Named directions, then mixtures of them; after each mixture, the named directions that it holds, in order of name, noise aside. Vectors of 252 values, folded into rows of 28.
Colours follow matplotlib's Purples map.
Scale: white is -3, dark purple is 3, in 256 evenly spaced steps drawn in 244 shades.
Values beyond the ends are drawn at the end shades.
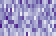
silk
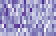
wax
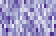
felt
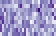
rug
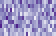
silk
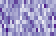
felt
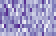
wax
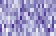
felt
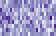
felt, silk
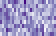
felt, wax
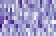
rug, silk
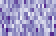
felt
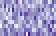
silk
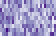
felt, rug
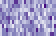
felt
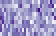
rug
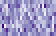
felt, wax
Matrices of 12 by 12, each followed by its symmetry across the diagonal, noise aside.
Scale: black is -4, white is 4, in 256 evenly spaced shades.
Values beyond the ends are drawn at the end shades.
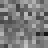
neither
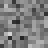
neither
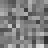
antisymmetric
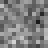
antisymmetric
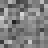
antisymmetric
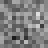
antisymmetric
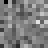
neither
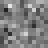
antisymmetric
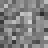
neither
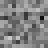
neither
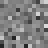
antisymmetric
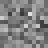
neither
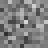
antisymmetric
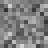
antisymmetric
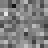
antisymmetric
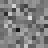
antisymmetric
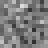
neither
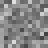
neither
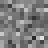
neither
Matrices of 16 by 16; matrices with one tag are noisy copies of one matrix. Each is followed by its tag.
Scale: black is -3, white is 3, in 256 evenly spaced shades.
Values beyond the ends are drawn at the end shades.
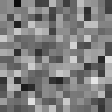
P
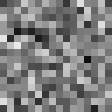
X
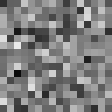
X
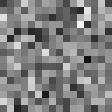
X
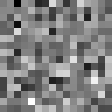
P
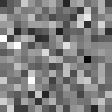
X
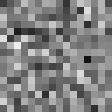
X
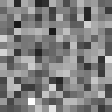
P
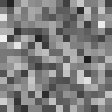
X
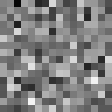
P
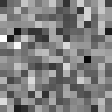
X
